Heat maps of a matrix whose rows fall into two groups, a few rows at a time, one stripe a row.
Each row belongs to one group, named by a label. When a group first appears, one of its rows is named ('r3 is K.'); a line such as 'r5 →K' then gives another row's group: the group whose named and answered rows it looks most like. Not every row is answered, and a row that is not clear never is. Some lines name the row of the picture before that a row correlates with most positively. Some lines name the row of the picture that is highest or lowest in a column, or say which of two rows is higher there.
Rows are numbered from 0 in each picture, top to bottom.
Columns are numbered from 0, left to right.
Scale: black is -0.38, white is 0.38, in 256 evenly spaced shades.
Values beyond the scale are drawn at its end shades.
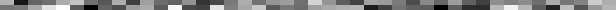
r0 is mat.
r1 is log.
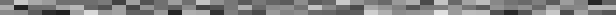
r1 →mat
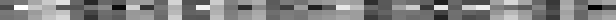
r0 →log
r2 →log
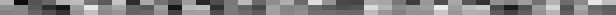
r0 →mat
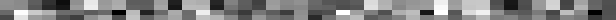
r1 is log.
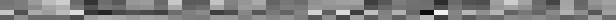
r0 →log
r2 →mat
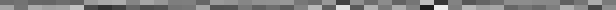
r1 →mat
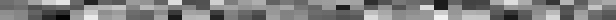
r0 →log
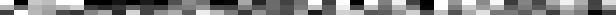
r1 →mat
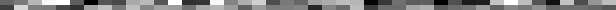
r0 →log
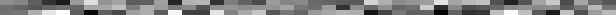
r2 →log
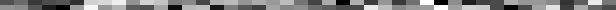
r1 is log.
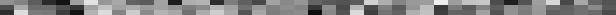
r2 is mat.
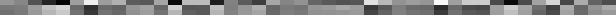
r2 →log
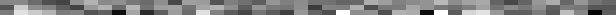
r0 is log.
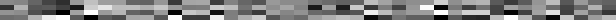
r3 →log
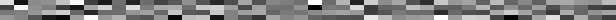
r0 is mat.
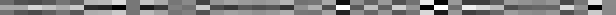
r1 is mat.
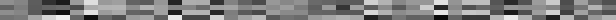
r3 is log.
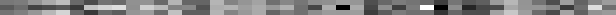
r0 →log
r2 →log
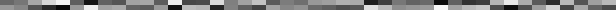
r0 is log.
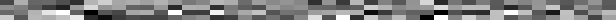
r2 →log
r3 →mat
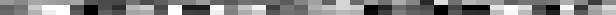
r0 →mat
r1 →log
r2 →log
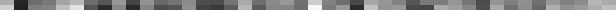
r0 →mat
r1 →mat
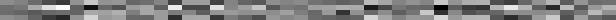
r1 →log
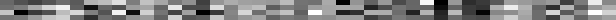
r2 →mat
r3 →log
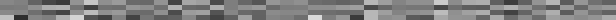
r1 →log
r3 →mat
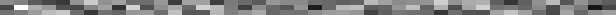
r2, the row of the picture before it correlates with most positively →1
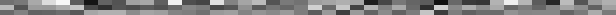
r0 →log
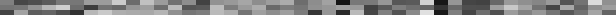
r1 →log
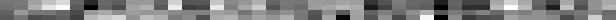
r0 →log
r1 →log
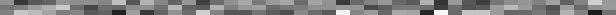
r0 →mat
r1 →log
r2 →mat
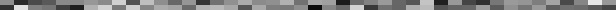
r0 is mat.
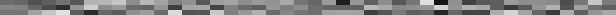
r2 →log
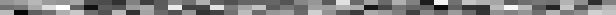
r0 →mat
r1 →log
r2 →mat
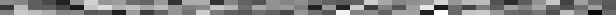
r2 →mat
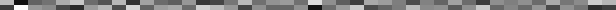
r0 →mat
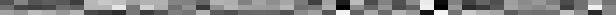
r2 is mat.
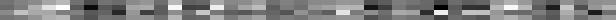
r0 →log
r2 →mat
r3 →log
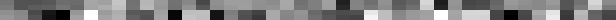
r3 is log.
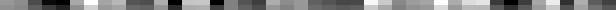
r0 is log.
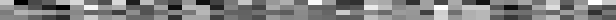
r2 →mat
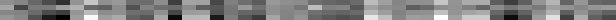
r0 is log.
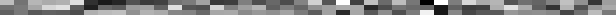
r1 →log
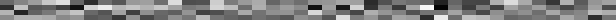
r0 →log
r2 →mat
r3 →mat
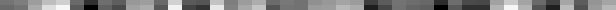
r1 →log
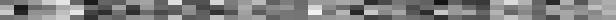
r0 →log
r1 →mat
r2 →mat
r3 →log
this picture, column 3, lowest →1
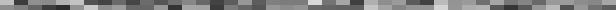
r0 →mat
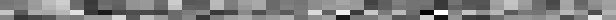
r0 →log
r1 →log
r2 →mat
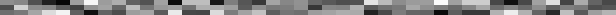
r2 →log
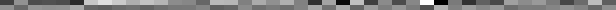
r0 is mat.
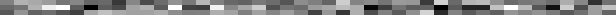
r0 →mat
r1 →log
